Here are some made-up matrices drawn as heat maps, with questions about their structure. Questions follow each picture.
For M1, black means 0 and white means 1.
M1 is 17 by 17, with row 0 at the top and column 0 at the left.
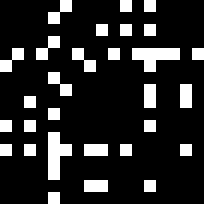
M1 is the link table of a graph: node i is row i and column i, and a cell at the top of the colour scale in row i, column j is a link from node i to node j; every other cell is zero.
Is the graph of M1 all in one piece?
yes
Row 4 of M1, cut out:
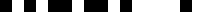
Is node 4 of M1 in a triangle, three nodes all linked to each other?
no
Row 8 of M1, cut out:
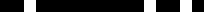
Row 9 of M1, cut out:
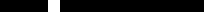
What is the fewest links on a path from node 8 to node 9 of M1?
3
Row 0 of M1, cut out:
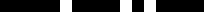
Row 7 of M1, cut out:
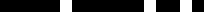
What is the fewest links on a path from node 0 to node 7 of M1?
2
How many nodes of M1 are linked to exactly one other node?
8
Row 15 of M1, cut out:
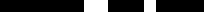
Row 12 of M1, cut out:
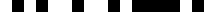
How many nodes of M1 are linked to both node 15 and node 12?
2
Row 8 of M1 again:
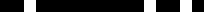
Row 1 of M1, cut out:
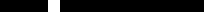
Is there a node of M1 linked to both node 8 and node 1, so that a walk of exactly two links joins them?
no
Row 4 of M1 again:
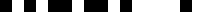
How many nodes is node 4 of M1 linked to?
9
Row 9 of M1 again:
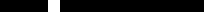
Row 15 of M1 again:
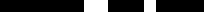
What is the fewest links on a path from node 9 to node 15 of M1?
3
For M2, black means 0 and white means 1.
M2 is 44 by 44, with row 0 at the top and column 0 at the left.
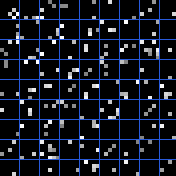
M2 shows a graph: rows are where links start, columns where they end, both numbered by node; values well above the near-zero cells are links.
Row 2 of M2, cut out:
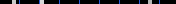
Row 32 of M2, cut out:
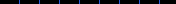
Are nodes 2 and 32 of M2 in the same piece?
no
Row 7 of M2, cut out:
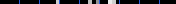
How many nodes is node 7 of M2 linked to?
5
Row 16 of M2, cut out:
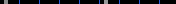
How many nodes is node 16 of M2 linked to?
2
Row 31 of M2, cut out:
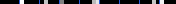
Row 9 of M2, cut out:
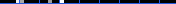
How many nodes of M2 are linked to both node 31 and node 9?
2
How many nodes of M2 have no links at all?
1
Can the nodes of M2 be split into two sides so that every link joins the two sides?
no
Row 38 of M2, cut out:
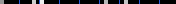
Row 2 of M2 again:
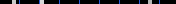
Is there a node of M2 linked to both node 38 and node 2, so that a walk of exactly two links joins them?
yes
